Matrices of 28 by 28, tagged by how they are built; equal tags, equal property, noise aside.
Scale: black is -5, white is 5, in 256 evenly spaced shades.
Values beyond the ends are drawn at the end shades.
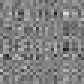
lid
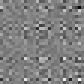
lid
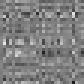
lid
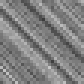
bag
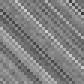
bag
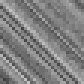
bag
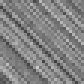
bag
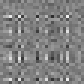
lid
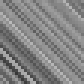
bag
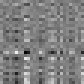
lid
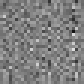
lid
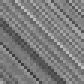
bag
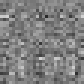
lid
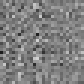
lid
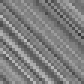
bag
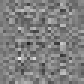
lid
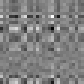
lid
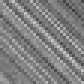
bag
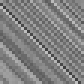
bag
